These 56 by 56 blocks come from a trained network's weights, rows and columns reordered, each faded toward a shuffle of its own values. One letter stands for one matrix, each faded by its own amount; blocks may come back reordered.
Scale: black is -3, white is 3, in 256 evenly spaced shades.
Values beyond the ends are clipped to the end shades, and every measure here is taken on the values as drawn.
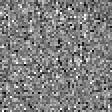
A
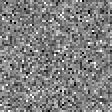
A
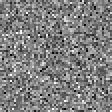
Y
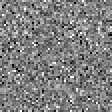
A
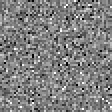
A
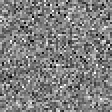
Y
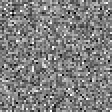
Y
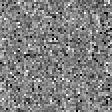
A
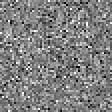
Y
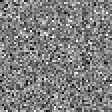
Y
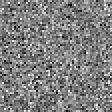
Y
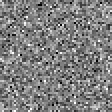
Y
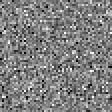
Y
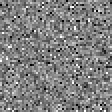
A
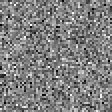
Y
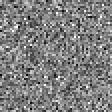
Y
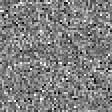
Y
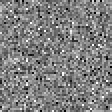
A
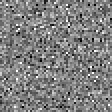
A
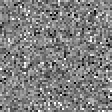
A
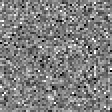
A
